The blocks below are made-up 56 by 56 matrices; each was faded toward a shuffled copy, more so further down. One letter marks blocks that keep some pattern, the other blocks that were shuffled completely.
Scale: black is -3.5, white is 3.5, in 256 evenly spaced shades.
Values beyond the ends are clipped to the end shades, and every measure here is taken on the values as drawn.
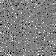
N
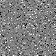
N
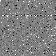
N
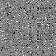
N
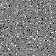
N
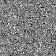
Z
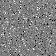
Z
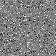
N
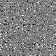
N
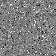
Z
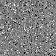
N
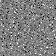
N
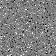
Z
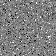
Z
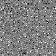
N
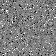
Z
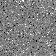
Z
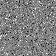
Z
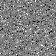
N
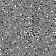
N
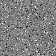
Z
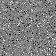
Z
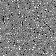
Z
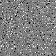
N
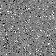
N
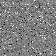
N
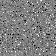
N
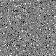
N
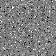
N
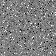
Z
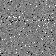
N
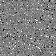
N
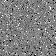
Z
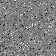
Z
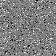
N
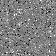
N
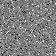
Z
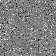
Z
